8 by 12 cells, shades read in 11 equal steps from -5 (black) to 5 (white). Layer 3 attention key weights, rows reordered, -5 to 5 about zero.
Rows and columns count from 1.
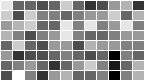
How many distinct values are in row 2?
6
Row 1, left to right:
4 -1 -1 -2 -1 3 -1 -3 -2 1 2 -3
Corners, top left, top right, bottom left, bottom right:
4 -3 -2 2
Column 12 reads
-3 2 0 1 0 -1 2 2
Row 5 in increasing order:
-2 -2 -1 -1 0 0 1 1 1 1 2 3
